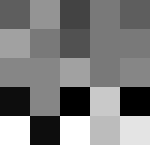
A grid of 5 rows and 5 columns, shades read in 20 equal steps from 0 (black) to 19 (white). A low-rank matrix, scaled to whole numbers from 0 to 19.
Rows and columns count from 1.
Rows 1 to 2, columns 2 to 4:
11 5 9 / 9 6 9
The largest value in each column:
19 11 19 15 17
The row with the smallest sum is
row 4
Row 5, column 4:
14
